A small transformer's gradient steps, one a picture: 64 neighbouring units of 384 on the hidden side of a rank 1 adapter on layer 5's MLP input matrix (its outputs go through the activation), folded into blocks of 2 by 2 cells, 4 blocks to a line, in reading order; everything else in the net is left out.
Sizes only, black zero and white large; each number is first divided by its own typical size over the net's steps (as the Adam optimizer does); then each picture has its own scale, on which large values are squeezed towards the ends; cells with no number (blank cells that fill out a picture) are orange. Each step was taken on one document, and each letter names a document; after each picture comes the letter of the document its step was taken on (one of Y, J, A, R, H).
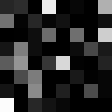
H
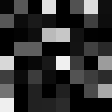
H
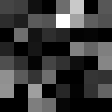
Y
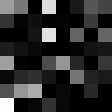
H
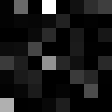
H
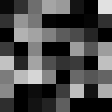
Y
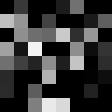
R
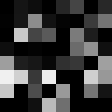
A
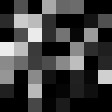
R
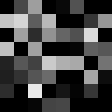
R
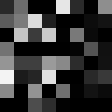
A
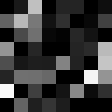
Y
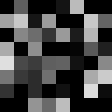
R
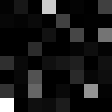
H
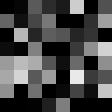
Y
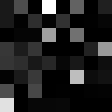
H
